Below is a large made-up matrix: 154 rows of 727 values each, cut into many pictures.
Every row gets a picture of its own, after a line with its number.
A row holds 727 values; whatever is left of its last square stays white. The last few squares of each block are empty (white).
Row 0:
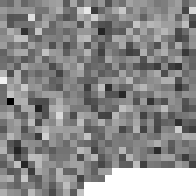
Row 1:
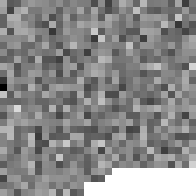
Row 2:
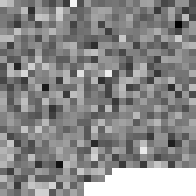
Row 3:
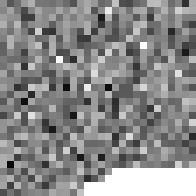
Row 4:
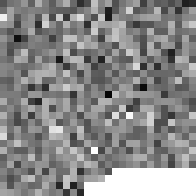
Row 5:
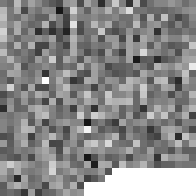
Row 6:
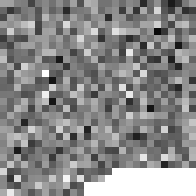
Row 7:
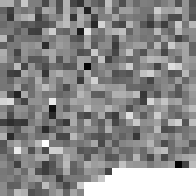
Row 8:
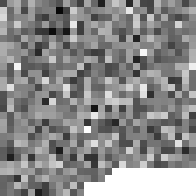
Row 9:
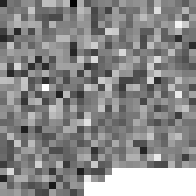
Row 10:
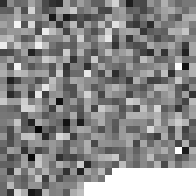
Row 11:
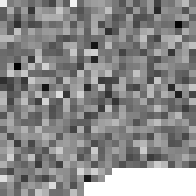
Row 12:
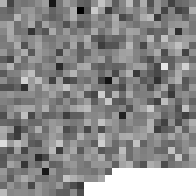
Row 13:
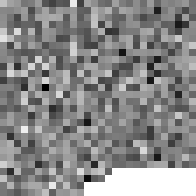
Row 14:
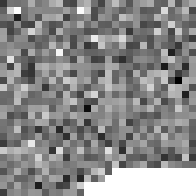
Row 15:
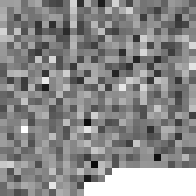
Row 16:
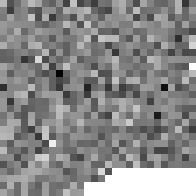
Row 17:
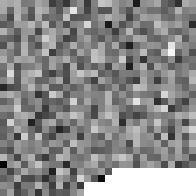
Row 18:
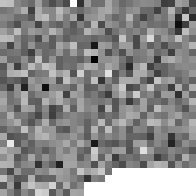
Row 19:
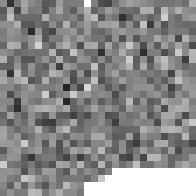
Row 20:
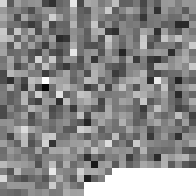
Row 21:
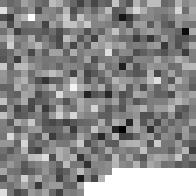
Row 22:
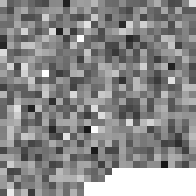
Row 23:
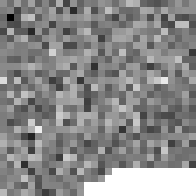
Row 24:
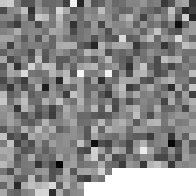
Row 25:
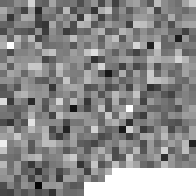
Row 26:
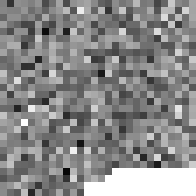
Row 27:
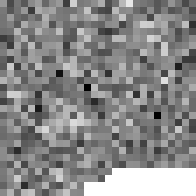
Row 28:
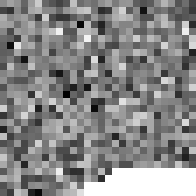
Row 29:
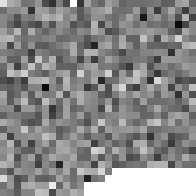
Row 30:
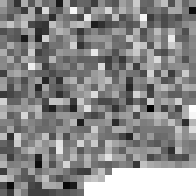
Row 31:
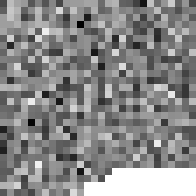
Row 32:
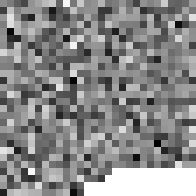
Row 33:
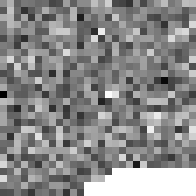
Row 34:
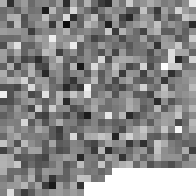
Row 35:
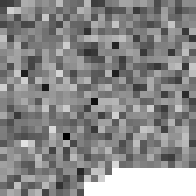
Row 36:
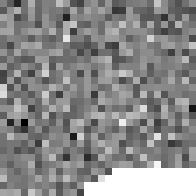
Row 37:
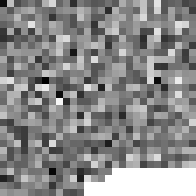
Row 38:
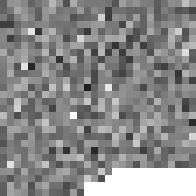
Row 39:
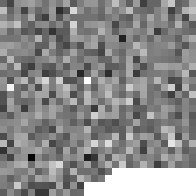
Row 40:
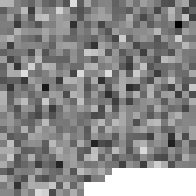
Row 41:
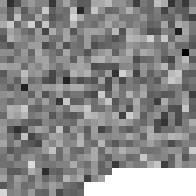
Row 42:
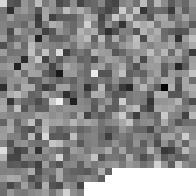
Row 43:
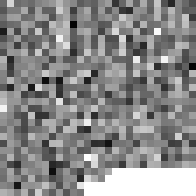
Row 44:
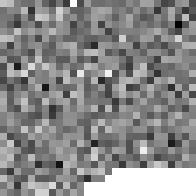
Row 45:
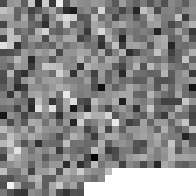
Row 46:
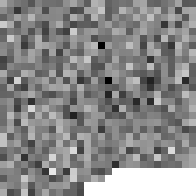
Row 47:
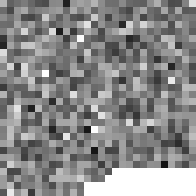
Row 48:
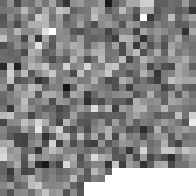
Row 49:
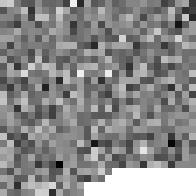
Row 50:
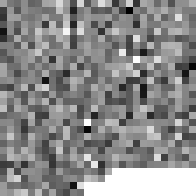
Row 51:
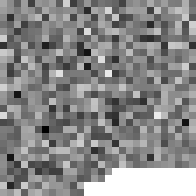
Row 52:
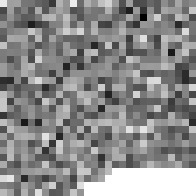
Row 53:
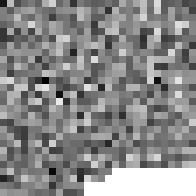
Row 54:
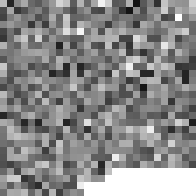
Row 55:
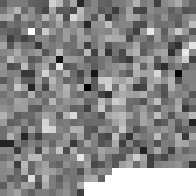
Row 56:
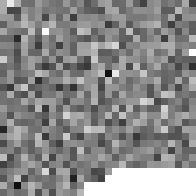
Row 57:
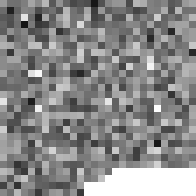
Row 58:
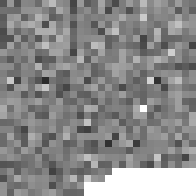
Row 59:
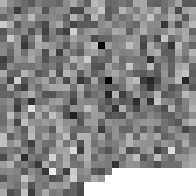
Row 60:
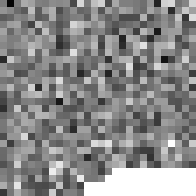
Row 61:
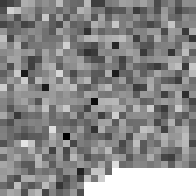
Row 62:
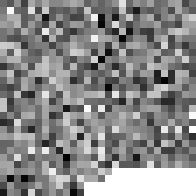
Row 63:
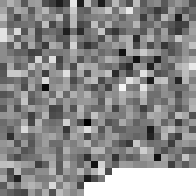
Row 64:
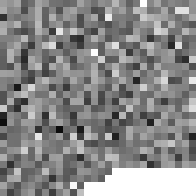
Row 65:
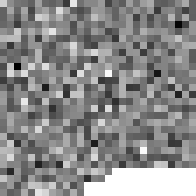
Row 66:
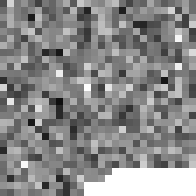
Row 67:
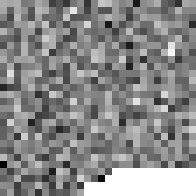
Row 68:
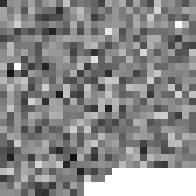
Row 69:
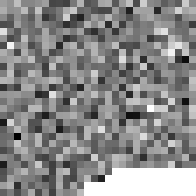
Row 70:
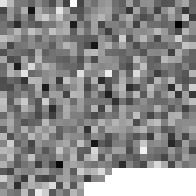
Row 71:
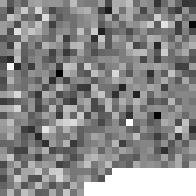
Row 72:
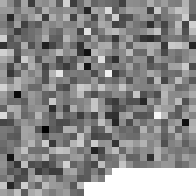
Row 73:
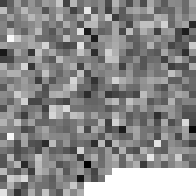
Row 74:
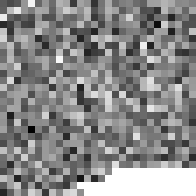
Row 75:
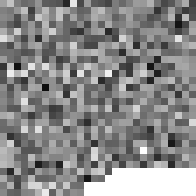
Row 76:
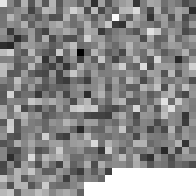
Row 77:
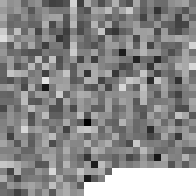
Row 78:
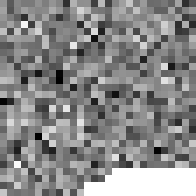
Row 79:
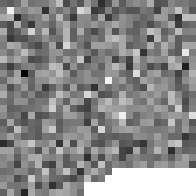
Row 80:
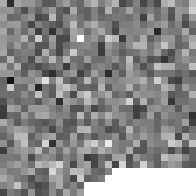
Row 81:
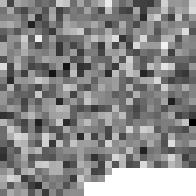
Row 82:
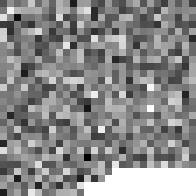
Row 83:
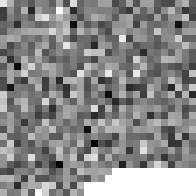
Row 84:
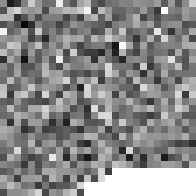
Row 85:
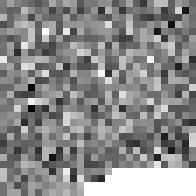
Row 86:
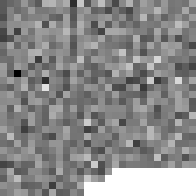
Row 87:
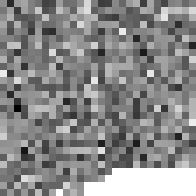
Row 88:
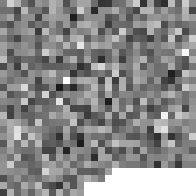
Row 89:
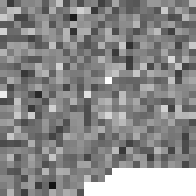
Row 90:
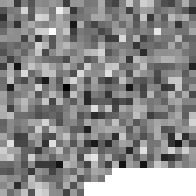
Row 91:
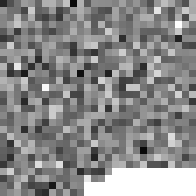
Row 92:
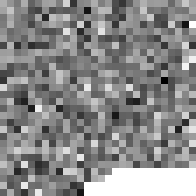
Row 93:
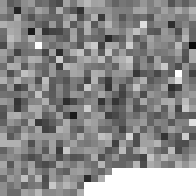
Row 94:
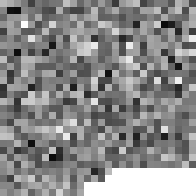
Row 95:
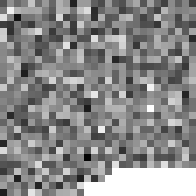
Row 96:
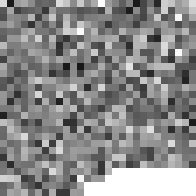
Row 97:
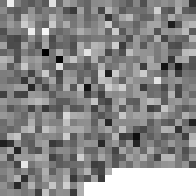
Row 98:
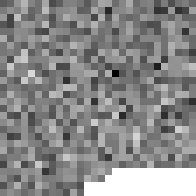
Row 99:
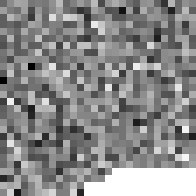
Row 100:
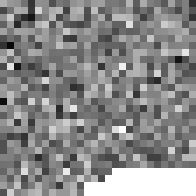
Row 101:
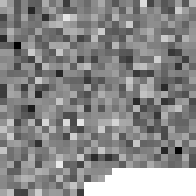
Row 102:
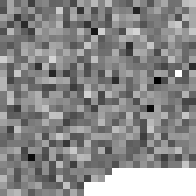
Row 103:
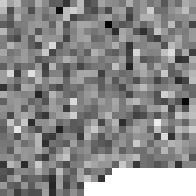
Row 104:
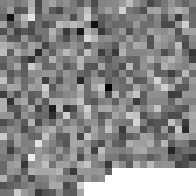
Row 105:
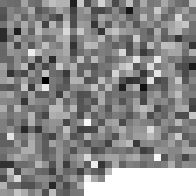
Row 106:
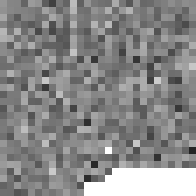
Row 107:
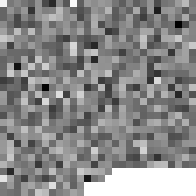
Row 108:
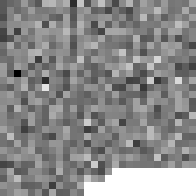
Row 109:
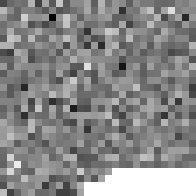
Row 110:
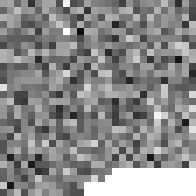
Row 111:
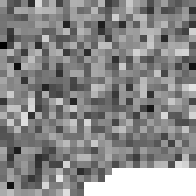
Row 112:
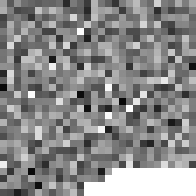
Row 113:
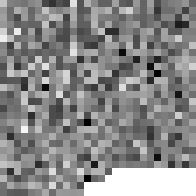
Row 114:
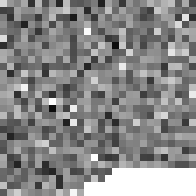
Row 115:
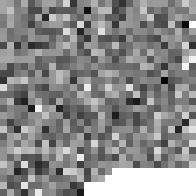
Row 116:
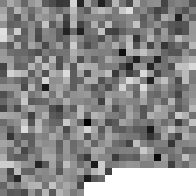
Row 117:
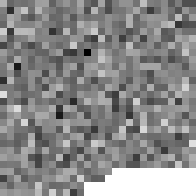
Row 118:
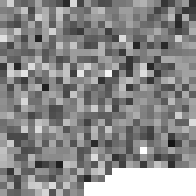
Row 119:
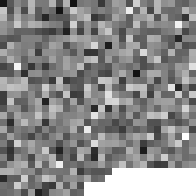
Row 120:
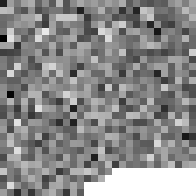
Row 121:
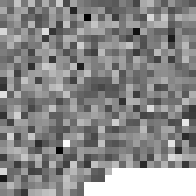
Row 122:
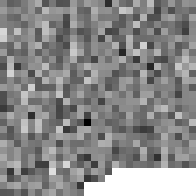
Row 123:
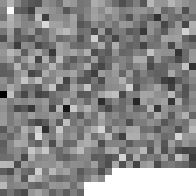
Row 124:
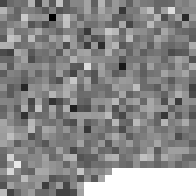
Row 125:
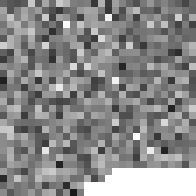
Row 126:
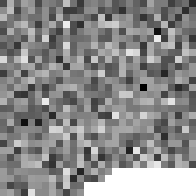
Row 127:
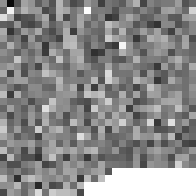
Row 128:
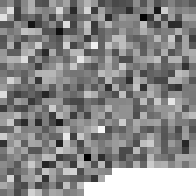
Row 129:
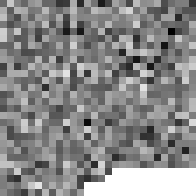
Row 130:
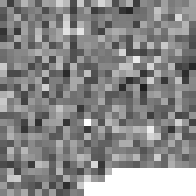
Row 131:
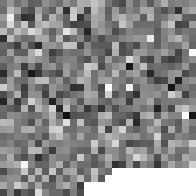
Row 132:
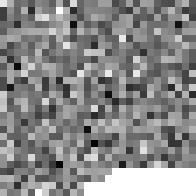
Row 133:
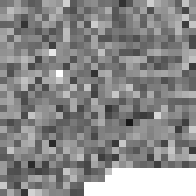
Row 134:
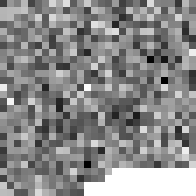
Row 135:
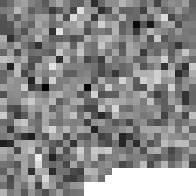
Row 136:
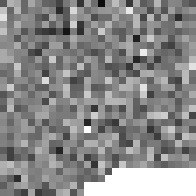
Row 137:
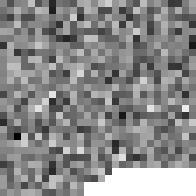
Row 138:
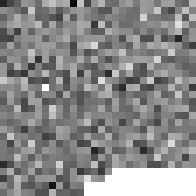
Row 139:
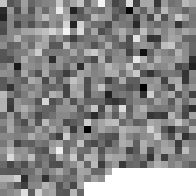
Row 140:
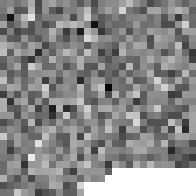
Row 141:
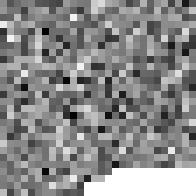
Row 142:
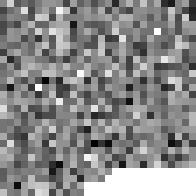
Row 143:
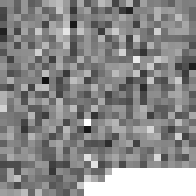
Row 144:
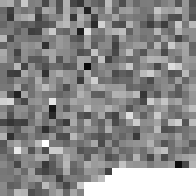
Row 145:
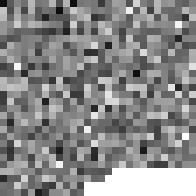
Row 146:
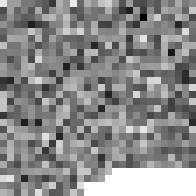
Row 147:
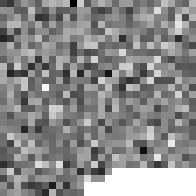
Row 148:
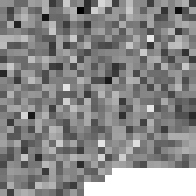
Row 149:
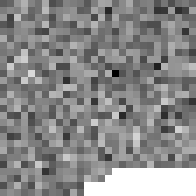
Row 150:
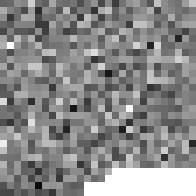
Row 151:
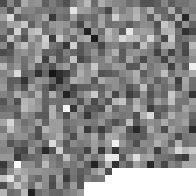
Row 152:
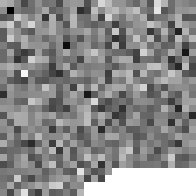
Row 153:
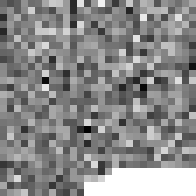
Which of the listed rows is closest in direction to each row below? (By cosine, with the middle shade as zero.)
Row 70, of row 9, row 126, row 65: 65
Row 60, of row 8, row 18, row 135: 8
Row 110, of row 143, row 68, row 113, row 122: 68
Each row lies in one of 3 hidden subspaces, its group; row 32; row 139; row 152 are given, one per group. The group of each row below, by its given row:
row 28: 32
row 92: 32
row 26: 152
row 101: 32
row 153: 139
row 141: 152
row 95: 152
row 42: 32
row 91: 139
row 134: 32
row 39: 139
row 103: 152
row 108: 139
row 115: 32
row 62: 32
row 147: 139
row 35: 152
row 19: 152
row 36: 152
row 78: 32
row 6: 152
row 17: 152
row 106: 139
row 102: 32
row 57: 32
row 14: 152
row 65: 139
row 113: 139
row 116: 139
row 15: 139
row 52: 139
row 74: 152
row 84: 152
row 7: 32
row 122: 139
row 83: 139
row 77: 139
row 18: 139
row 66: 32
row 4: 152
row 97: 152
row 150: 32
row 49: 139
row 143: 139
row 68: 139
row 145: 139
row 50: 139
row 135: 152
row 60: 139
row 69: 152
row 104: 32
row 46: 152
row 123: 32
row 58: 139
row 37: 139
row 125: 32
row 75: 139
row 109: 32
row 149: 152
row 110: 32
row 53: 139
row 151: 32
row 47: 152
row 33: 32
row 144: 32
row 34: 152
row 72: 32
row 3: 152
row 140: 32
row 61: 152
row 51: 32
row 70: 139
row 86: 139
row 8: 139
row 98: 152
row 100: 32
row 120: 32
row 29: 139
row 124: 32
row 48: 139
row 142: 139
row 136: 139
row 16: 32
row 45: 32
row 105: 139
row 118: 139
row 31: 32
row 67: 152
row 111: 32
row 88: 152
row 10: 32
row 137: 152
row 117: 32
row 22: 152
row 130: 139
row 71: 32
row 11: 139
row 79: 152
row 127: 152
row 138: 139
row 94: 152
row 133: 32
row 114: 32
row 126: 152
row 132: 139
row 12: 152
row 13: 139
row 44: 139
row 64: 152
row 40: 139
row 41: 152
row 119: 139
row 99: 32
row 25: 32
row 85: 152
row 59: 152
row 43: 139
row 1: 32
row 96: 139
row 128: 152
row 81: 139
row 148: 152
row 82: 152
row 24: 139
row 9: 139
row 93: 152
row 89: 152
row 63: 139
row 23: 32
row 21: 32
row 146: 139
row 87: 152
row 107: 139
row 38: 152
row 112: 32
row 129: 139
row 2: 139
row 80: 139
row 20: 139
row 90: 139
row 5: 139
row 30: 32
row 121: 32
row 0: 32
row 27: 32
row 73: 32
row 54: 139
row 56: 152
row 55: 152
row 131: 32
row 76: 32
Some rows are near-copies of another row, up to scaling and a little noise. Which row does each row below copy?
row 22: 47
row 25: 150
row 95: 82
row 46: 59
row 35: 61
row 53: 37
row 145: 119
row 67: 17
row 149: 98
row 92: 115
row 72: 51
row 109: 124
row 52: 146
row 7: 144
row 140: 104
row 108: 86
